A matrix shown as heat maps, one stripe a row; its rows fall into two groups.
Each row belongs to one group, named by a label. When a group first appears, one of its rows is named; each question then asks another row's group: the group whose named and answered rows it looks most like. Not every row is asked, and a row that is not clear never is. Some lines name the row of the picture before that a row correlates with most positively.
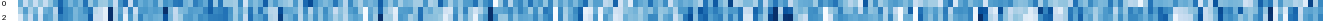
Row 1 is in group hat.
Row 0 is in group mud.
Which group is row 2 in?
hat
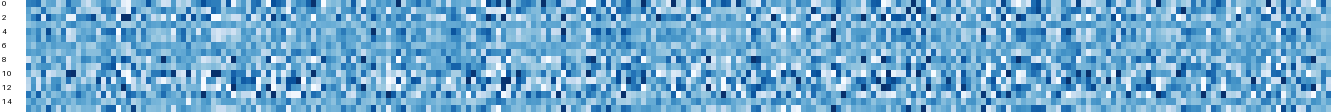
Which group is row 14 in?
hat
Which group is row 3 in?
hat
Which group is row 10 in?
hat
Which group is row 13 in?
mud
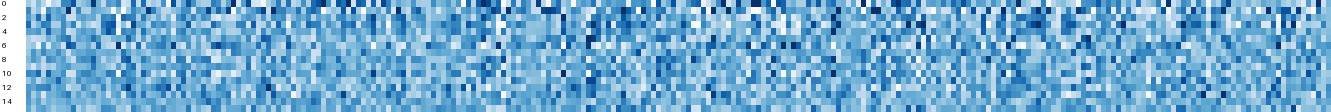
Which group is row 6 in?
hat
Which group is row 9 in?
mud
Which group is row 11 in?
mud
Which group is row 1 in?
mud
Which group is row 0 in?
mud
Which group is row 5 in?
mud
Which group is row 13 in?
mud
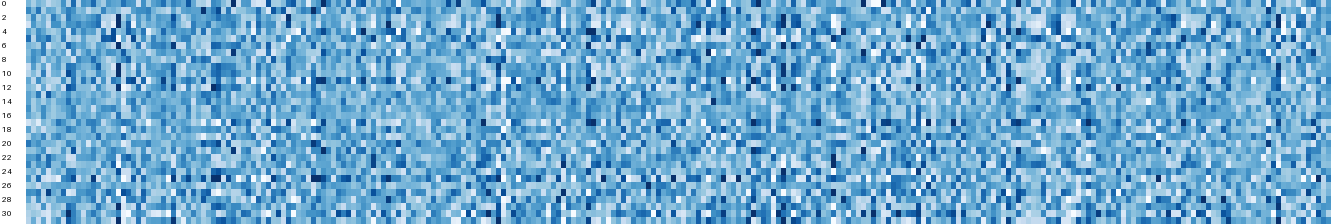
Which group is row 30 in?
mud
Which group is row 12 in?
hat
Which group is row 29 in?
hat
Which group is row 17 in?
mud
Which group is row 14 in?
mud
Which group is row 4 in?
mud
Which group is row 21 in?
mud
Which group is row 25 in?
mud
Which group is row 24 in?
hat
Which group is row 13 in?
mud
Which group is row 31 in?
hat
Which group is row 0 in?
mud
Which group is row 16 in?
hat
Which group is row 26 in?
mud
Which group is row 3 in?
hat
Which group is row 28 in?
mud
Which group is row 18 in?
mud
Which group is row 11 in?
mud
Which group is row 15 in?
hat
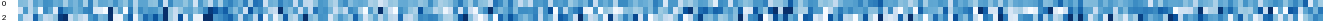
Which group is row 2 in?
hat
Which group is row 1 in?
hat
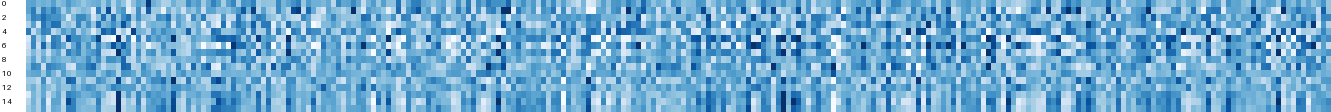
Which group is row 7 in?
hat
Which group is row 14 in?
hat
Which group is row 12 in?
mud
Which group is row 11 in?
hat
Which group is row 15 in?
hat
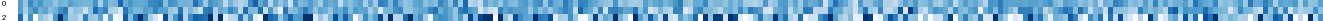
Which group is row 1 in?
hat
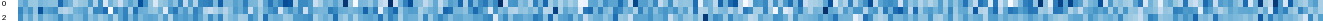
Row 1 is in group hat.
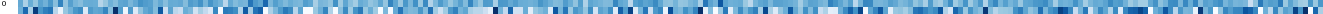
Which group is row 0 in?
mud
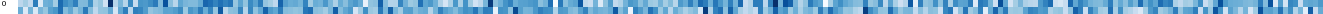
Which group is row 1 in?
mud
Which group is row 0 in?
hat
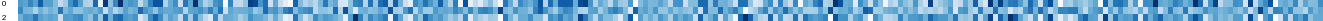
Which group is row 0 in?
mud
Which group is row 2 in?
mud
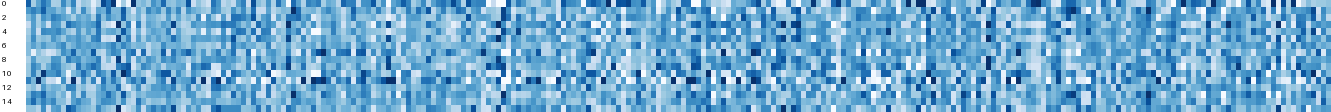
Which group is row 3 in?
hat
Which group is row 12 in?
hat
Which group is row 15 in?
hat
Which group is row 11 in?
mud
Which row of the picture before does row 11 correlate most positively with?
2
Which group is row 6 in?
mud
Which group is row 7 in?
mud
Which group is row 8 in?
hat
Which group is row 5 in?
hat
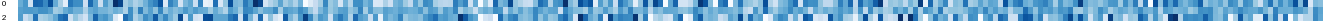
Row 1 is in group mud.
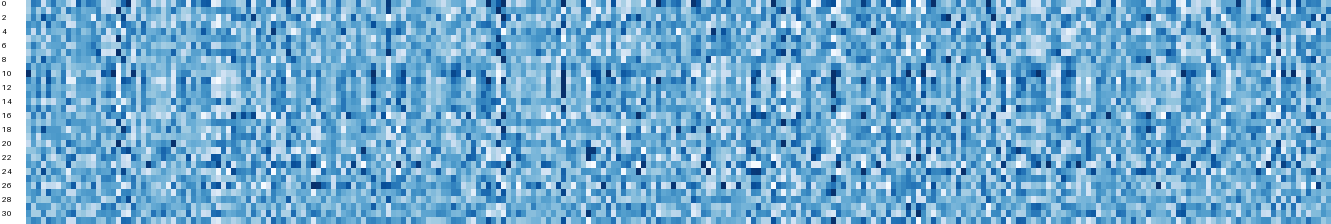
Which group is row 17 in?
hat
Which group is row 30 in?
hat
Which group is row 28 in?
hat
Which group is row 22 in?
hat
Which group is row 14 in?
mud
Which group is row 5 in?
hat
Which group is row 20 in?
hat
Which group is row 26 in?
mud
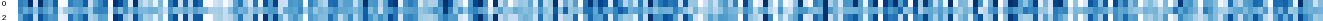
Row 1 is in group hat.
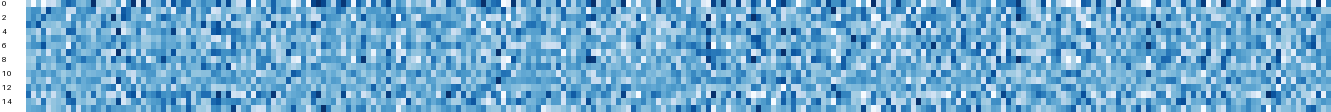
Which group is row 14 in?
hat
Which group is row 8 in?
mud
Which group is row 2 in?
mud
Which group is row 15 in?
mud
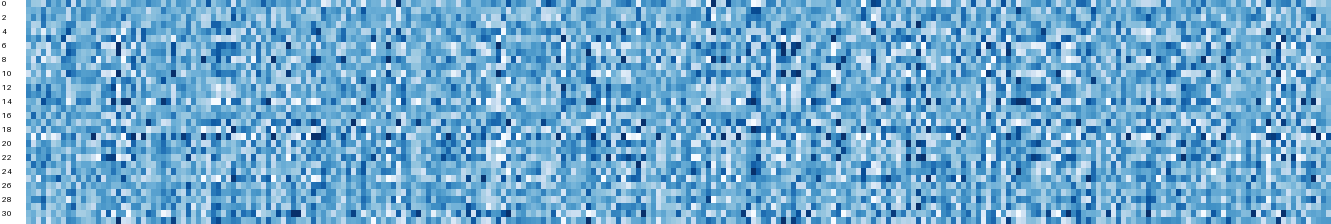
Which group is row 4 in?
mud
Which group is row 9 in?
hat
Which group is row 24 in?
mud
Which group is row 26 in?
mud
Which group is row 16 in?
hat
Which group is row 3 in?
hat
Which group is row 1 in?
mud
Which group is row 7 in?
hat
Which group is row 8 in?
mud
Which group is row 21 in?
mud
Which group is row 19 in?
mud
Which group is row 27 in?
hat
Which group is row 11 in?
mud
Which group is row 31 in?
hat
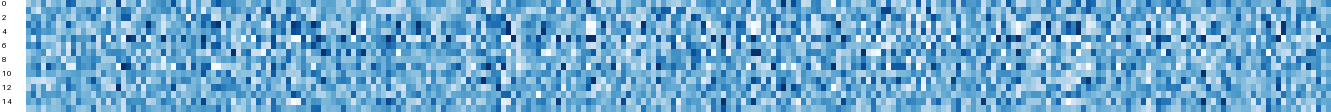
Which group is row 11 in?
mud
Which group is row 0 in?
hat
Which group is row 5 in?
mud
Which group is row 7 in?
mud
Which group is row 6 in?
mud
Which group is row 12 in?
hat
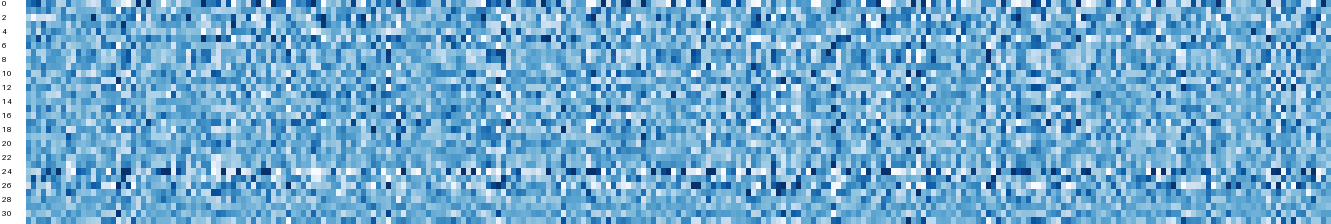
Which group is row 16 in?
mud
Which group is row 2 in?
mud
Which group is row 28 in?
mud
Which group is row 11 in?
hat
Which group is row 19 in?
mud
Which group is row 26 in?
hat
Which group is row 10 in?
hat
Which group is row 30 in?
hat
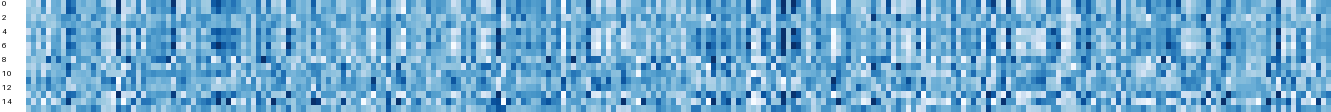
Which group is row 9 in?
mud
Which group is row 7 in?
hat
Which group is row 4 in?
hat
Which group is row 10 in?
mud
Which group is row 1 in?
hat
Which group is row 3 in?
mud
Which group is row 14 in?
mud
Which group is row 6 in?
hat
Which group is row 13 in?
hat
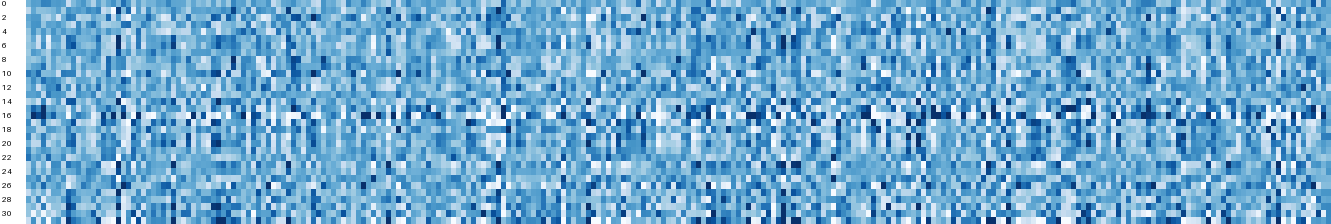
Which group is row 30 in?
mud
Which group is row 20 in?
hat
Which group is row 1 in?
hat
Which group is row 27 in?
hat
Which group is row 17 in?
hat
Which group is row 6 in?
hat
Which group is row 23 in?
hat
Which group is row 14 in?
hat
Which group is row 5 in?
hat
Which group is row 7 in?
hat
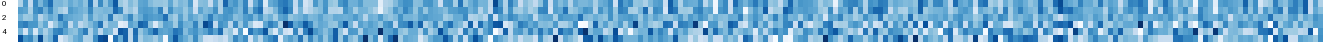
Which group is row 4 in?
mud
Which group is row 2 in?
hat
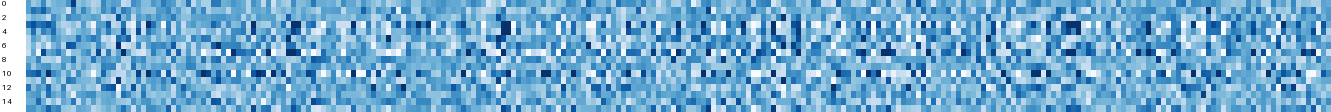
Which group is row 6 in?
hat
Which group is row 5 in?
hat
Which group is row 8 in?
mud
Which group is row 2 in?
hat
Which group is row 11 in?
hat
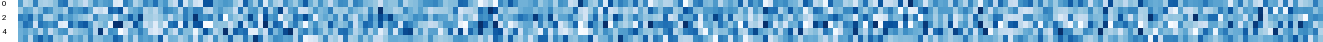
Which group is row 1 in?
hat
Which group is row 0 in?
hat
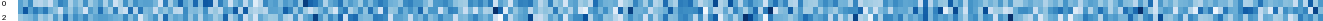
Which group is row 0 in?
mud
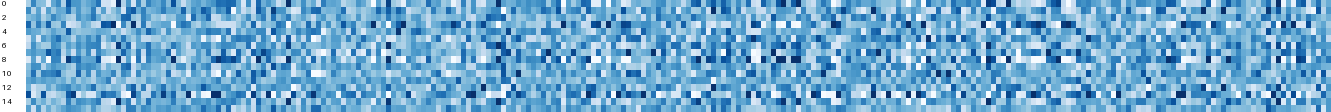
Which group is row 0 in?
hat
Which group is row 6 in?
hat
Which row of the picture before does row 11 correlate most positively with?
1
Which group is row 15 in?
mud
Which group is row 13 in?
hat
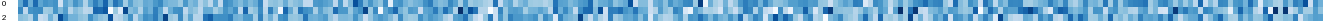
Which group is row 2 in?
hat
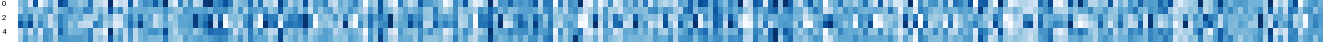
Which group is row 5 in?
hat
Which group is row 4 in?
hat
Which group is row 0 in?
hat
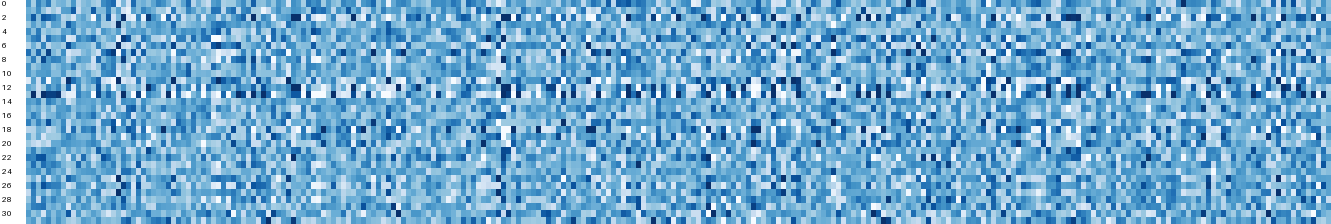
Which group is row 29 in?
mud
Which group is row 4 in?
mud
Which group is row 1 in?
mud
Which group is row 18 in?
mud
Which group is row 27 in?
hat
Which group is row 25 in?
hat
